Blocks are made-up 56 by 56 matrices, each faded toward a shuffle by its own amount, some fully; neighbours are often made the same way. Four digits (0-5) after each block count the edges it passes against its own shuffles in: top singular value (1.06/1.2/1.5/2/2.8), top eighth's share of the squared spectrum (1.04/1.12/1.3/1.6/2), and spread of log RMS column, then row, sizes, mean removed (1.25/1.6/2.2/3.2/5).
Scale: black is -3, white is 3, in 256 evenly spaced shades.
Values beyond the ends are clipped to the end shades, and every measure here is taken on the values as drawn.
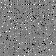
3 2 0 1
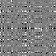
5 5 3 3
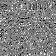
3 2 0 1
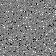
2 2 0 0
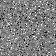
1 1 0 0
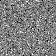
0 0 0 0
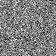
0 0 0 0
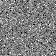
0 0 0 0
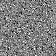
0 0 0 0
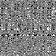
4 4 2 3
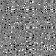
4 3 1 2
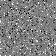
1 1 0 0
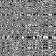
4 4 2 3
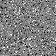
2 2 0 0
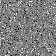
2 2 0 0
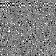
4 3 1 2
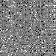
3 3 1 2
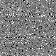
3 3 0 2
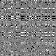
4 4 2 3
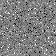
2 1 0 0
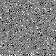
2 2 0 1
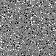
0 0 0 0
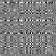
5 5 3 4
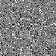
3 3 1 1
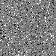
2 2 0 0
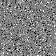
1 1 0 0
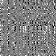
4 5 4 2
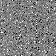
1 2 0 0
